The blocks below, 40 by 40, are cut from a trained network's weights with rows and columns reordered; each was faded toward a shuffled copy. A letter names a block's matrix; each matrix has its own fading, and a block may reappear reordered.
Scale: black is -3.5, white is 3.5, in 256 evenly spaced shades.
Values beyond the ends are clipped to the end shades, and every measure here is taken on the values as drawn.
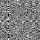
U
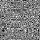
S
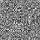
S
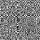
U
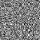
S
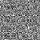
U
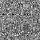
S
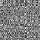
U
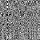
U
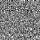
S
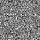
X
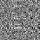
U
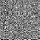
U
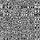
U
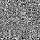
S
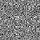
X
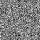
X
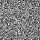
X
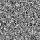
X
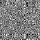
U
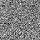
S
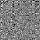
U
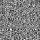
S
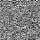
X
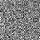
X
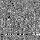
S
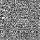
S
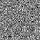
X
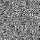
S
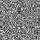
S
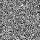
X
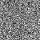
X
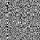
U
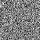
X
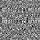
U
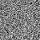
X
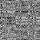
U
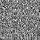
X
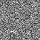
X
